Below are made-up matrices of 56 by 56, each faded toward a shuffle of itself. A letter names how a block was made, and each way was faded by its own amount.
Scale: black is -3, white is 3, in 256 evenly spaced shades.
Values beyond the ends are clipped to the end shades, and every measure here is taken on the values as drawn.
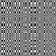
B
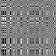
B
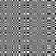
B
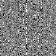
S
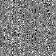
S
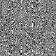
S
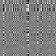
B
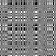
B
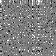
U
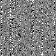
S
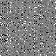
U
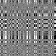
B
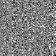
S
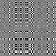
B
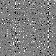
U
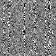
S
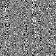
S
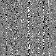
S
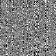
S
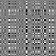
B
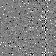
U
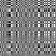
B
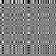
B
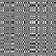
B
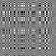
B
